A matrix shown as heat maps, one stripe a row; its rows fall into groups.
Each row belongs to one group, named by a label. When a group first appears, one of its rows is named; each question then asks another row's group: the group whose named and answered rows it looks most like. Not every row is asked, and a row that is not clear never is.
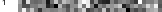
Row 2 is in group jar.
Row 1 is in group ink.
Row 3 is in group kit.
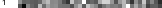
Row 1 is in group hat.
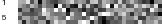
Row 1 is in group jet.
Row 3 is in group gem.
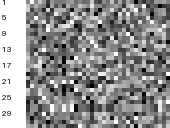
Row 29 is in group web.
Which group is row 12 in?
jar
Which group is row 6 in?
web
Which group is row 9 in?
jar
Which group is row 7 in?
ink
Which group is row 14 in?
jet
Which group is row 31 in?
jet
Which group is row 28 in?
gem
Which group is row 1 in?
kit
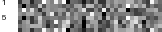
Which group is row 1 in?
gem
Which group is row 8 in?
gem
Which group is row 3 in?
kit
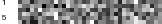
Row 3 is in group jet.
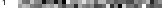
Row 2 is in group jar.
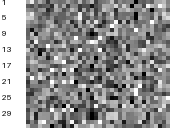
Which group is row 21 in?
gem
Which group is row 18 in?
gem
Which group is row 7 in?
hat
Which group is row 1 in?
kit
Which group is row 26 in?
jet
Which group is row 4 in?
kit
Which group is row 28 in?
gem
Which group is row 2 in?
jet
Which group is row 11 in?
ink
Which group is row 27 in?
jar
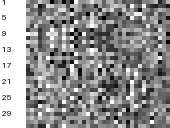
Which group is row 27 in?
web
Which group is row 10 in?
gem
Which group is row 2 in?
hat
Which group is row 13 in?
ink
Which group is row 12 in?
gem
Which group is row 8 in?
gem
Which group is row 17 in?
web
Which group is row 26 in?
hat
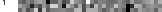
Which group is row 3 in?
web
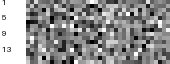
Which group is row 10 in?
kit
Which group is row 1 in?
ink
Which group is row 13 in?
web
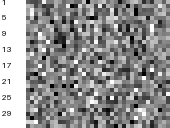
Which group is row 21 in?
hat
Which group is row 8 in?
jar
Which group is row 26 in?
ink
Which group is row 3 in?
kit
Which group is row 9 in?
web
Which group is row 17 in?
web
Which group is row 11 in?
jar
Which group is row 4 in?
kit
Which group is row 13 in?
web
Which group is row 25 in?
kit
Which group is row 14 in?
kit
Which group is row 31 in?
jet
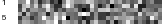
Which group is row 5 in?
gem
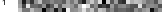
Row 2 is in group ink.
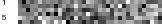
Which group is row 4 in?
jar
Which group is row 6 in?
gem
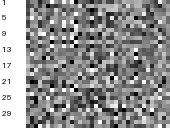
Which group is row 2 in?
jet
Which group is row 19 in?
kit
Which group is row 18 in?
ink
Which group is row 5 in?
kit
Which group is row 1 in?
gem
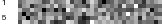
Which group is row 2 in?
hat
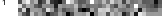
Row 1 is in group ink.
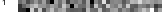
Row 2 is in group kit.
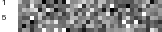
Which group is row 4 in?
jar
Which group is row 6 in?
hat
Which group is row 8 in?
gem
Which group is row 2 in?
web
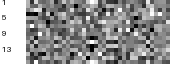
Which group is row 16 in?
ink
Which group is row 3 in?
web
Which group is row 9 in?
web
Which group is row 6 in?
jet
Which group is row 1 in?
ink
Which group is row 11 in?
ink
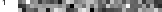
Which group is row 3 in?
ink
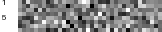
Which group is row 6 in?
gem
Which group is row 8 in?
jar
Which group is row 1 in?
ink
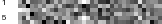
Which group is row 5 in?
ink
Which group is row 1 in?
ink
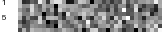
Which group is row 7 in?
jar
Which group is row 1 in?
ink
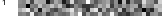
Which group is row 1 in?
jar
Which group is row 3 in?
jet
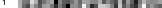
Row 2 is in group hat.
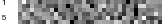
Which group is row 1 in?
kit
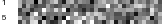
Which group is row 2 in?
jet
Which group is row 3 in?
gem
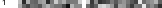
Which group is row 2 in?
hat
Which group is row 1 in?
ink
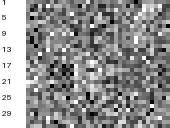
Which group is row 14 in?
web
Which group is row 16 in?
ink
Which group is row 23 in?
ink
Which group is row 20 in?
ink
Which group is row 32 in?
web
